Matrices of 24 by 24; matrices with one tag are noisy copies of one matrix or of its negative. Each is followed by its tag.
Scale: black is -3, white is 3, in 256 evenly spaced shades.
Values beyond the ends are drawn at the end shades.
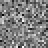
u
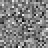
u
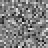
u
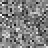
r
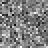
r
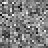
r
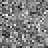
r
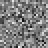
u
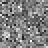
r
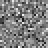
u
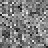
r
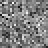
r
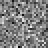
u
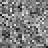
r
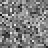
r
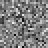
u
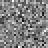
u
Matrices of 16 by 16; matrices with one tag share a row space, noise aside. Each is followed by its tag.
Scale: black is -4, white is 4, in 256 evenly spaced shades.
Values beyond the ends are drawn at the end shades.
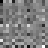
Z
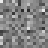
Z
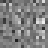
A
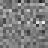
A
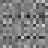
A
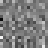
Z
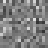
A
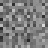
Z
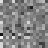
Z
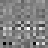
A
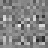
A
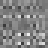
A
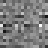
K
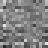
K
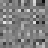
A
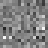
A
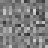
A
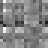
K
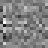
K
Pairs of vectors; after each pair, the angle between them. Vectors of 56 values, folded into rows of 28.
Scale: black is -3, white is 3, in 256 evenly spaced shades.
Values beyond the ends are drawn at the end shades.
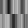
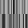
orthogonal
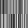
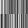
nearly opposite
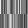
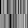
nearly opposite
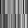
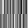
orthogonal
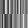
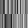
nearly parallel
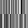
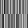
partly opposed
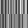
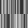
partly opposed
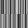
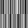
nearly parallel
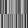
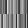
nearly parallel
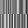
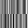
nearly opposite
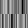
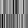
orthogonal
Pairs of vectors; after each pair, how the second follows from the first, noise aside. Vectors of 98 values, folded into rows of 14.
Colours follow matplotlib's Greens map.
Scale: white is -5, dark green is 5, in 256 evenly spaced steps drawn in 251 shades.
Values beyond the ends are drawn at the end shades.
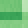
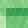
reversed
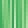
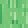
partly zeroed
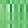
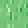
partly zeroed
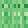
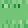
partly zeroed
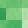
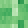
wrapped around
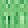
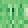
wrapped around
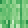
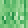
wrapped around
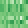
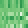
wrapped around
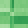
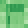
wrapped around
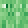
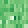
wrapped around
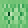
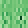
wrapped around
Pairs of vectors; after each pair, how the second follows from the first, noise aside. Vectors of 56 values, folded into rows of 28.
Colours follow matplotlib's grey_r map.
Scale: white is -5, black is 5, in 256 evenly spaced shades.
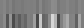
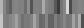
shuffled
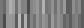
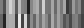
scaled up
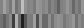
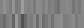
shrunk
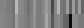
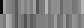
shuffled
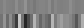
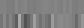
shrunk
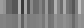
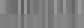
shrunk
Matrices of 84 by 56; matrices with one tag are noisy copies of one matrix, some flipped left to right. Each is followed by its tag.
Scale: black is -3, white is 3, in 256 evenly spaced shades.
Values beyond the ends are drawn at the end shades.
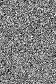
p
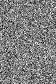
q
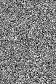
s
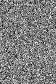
q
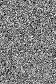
p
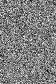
p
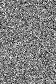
q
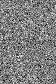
s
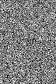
s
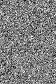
p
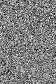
p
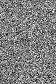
s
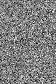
s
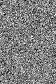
p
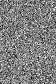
q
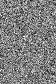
p
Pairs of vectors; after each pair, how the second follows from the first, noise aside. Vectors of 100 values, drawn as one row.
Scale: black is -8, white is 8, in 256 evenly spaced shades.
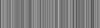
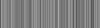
copied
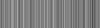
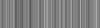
shuffled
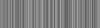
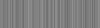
shrunk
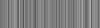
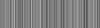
shuffled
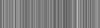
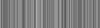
shuffled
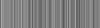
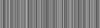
shuffled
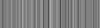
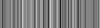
scaled up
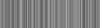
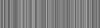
shuffled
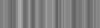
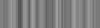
negated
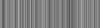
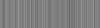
shrunk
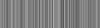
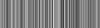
scaled up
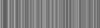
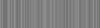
shrunk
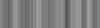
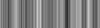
scaled up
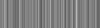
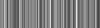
scaled up
